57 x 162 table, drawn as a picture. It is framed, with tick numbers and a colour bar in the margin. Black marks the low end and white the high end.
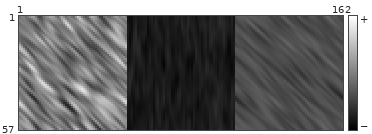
The table splits into one row of 3 panels. Panel 1,1: middling, slanting down to the right, strong in contrast. Panel 1,2: very low, streaked downward, faint in contrast. Panel 1,3: low, slanting down to the right, faint in contrast.
